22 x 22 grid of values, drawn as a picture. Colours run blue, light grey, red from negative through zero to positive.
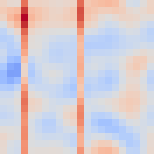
The ninth with the highest average is the top left. The values are skewed, with a long tail toward high values. Columns 4 and 12 differ from the columns beside them.
